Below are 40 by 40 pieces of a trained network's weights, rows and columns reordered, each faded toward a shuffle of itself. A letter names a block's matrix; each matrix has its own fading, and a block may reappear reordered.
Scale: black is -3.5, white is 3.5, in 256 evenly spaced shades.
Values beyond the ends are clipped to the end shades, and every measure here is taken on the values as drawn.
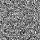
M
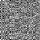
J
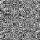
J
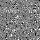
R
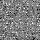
R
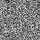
M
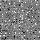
R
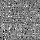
R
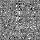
R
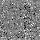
R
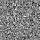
M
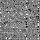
R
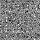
R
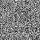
M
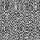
J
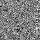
M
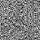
J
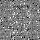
R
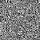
M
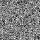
M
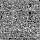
R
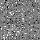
R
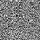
M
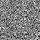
M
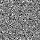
M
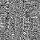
J
